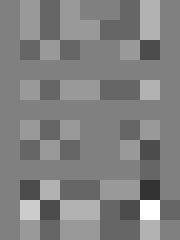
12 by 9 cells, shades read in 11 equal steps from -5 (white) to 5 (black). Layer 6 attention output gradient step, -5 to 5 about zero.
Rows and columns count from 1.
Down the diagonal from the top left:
0 -1 -1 0 -1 0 1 2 0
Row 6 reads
0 0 0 0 0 0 0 0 0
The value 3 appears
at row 10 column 8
